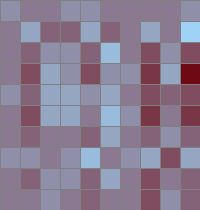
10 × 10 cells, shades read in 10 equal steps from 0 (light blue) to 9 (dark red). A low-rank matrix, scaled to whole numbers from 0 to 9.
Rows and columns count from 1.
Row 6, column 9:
4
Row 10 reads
4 4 3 4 5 4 4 6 3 5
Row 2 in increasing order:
0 2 2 2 4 4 4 5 5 5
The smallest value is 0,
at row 2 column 10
